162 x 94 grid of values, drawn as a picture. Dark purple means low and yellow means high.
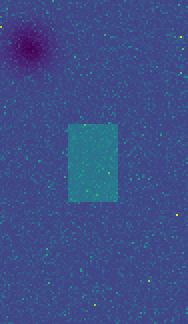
Ninth with the lowest average: top left. Dips: one, in the top left. Ninth with the highest average: centre. Odd patch: higher, in the centre.
